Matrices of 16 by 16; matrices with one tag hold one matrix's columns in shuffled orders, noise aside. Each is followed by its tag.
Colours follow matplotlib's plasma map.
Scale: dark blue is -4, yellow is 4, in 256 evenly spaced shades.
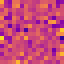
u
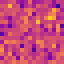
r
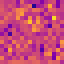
r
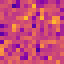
r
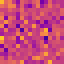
u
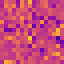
u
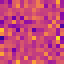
u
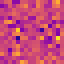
u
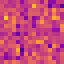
r
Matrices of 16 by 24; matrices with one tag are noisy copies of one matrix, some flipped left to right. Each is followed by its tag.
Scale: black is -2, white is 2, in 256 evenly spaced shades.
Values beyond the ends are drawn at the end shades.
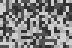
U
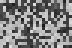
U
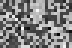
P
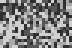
U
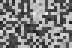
P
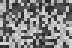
U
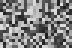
P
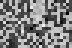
P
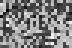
U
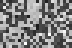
P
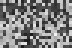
U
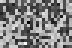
U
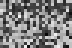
U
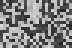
P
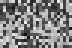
U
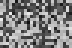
U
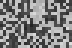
P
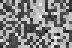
P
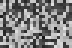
U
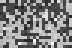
U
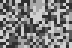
P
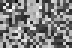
P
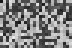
U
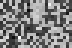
P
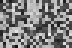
P
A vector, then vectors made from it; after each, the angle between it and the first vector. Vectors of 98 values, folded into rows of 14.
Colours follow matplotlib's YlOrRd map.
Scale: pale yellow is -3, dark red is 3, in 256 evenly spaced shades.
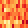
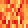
partly opposed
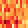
nearly opposite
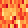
orthogonal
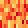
partly aligned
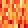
orthogonal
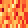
partly aligned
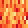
orthogonal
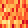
nearly parallel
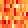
partly opposed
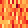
partly aligned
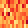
partly aligned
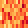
partly aligned
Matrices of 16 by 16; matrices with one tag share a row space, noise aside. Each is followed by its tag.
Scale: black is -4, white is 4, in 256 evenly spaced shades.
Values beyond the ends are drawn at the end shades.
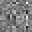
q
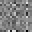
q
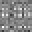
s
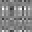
s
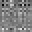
s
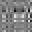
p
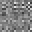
p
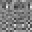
p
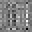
q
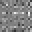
p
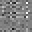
q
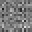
s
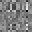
q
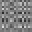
s
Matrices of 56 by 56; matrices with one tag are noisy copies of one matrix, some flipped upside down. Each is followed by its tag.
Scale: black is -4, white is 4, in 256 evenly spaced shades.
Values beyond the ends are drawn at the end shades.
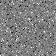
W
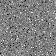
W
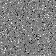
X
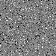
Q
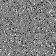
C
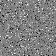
Q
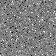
W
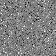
X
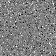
C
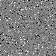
Q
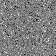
X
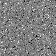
X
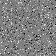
X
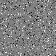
X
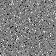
W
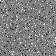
W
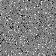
Q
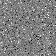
X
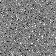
W
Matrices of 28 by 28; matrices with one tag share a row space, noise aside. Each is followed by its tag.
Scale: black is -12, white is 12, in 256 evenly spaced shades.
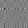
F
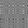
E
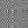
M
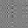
M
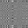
M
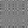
E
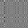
F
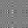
M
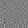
F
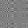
M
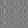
F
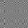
F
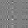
M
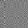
F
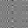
M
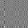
F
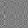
F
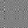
F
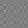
F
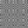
E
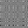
E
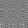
E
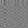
F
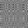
E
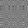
E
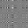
M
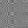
M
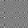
F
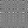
E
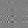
M
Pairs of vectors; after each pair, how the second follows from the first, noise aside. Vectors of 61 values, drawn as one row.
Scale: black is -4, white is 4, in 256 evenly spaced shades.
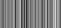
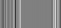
partly zeroed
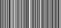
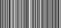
copied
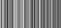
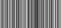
shuffled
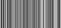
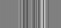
partly zeroed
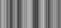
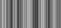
copied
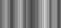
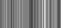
partly zeroed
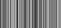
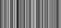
sign-scrambled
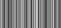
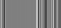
partly zeroed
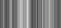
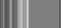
partly zeroed
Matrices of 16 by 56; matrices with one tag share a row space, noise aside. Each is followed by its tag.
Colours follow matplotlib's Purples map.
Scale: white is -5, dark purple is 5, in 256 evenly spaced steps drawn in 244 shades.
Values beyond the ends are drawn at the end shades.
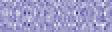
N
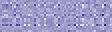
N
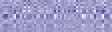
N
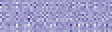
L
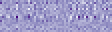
L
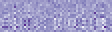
N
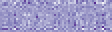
N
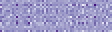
L
